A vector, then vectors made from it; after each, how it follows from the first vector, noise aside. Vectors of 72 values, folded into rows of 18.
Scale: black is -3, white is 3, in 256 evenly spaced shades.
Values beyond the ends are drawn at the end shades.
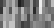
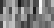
copied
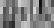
negated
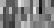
negated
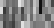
negated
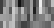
copied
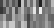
sign-scrambled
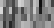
negated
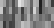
negated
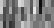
negated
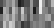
copied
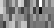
sign-scrambled
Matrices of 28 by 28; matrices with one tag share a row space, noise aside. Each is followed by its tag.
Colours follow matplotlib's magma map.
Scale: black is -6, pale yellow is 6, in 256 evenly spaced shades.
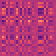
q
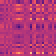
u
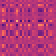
q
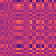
u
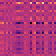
u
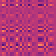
q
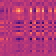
u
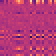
u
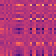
u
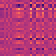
u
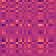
q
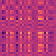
q
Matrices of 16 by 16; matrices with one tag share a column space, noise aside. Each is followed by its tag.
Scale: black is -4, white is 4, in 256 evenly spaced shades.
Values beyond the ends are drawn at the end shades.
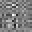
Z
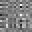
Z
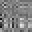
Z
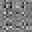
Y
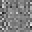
Y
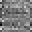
Y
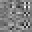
Y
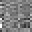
Z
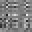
Z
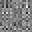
Y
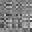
Z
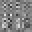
Z
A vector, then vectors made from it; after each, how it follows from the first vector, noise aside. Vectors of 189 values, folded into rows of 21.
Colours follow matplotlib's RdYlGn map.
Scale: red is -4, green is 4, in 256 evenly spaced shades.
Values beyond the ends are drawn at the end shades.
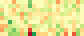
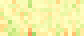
shrunk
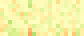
shrunk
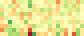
copied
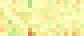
shrunk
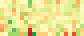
copied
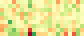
copied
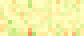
shrunk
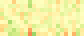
shrunk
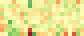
copied
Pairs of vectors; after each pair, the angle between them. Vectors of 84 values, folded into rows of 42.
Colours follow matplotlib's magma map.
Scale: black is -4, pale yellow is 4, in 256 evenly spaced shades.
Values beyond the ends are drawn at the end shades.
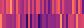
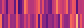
partly aligned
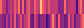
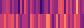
nearly opposite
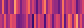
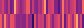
nearly parallel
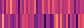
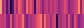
partly opposed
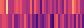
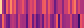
partly aligned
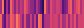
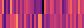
nearly parallel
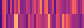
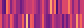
partly opposed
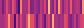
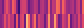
partly aligned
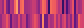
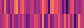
nearly parallel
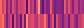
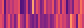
orthogonal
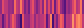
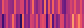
nearly parallel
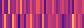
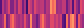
partly aligned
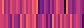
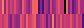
nearly parallel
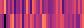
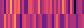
partly opposed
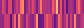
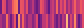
partly aligned
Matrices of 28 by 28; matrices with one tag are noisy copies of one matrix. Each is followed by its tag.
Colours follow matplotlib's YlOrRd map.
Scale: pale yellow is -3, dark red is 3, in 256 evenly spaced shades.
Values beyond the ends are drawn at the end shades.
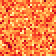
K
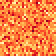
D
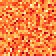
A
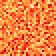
A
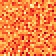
A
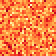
K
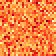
D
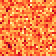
K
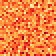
A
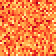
D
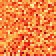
A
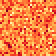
K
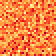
A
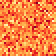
D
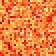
K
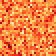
K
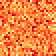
D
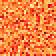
A
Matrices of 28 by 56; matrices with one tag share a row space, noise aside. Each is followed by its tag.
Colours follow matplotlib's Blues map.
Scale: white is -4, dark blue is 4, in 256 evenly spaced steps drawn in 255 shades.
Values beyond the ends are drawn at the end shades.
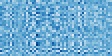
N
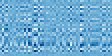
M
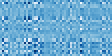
M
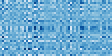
M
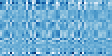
N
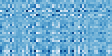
N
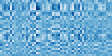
N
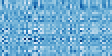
M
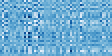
M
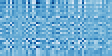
N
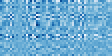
N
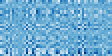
N
